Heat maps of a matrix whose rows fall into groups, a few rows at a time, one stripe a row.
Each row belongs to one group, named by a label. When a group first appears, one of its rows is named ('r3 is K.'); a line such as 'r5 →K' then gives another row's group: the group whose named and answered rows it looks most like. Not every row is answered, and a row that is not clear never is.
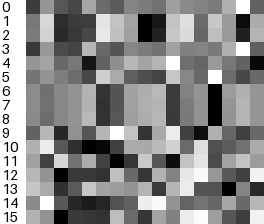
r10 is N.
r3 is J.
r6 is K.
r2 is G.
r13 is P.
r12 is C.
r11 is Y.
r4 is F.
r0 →J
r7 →K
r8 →K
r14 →N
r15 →C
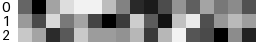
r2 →P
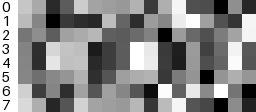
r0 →P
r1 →C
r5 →K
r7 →P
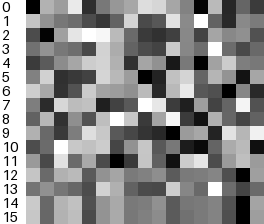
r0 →F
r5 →G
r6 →P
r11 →Y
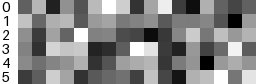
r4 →K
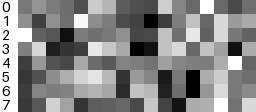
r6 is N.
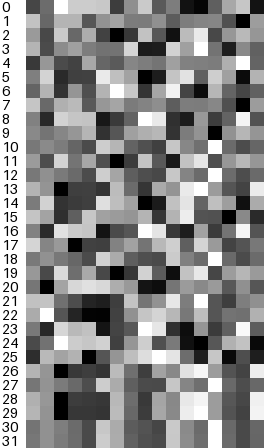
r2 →Y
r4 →J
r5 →G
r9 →K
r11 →Y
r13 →C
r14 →G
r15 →P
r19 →Y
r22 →N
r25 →F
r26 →C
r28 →C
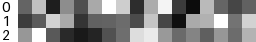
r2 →N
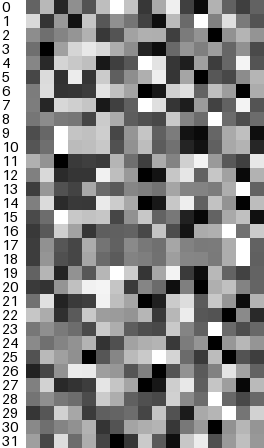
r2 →K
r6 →G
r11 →C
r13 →J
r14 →G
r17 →J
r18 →J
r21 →G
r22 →P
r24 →K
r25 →F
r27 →G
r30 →K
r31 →Y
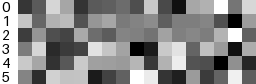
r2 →J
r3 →G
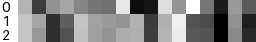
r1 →P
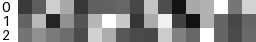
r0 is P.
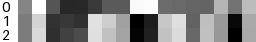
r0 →N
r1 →G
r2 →G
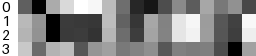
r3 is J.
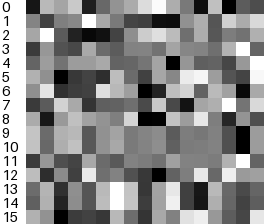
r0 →F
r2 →N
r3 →J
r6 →G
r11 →J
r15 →C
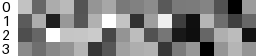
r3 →K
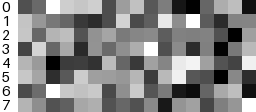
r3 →F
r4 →C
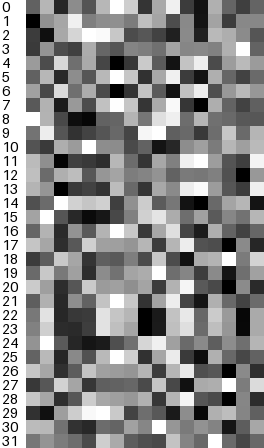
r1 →F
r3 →J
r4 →Y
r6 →Y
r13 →C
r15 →N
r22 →G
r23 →G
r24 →N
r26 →P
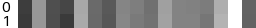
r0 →J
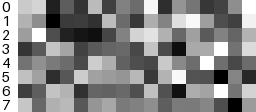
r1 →C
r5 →P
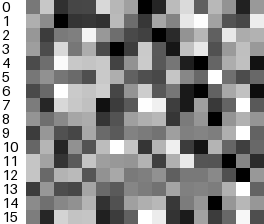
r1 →C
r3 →Y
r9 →J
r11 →P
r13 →J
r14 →K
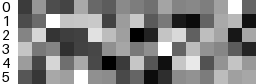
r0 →J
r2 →G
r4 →Y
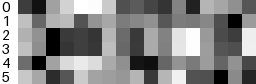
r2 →C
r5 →P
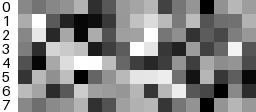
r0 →K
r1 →N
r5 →F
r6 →P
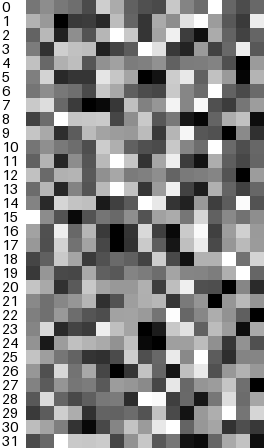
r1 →C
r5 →G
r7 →N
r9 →P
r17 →Y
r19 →J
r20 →P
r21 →K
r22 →F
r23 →G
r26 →Y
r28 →N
